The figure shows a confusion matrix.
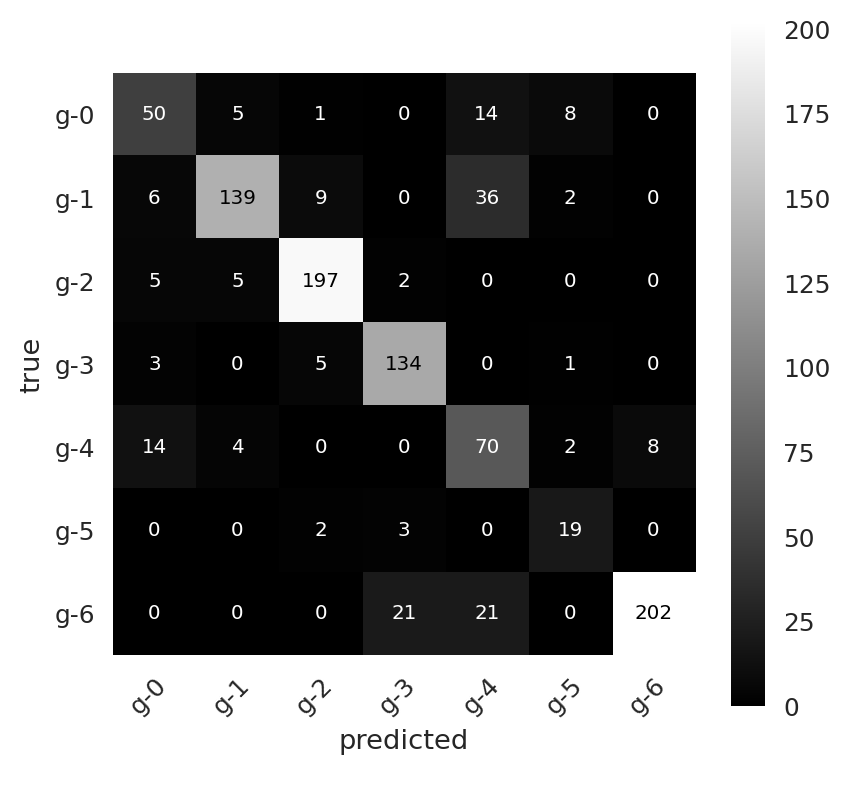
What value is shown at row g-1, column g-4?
36
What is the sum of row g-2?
209
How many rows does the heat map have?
7
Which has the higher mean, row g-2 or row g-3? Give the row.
g-2
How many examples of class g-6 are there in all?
244
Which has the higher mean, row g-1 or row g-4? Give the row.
g-1
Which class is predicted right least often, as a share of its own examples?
g-0
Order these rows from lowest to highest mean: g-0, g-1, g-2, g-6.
g-0, g-1, g-2, g-6
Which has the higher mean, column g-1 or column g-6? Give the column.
g-6
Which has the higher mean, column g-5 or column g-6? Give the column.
g-6
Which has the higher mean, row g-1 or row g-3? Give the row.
g-1
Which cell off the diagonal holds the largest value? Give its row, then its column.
g-1, g-4
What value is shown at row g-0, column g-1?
5
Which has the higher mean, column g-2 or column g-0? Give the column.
g-2
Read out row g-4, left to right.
14 4 0 0 70 2 8
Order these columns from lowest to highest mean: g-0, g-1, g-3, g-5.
g-5, g-0, g-1, g-3
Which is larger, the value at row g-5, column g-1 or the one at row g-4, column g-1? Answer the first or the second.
the second
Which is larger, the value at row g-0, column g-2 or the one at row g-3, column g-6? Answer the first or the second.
the first
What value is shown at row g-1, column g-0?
6
